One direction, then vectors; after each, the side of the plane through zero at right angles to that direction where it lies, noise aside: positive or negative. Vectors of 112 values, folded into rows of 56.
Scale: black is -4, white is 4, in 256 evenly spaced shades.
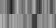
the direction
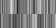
negative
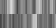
negative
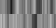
positive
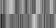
negative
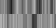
positive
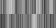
negative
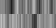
positive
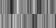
positive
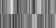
negative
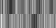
positive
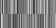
negative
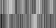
negative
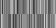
negative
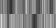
positive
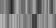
positive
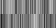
negative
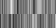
negative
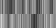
positive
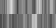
negative
